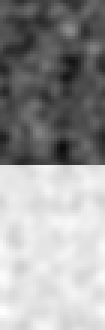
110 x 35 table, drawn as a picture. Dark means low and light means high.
It is made of 2 by 1 panels. Panel 1,1: low, blotchy. Panel 2,1: very high, blotchy, faint in contrast.
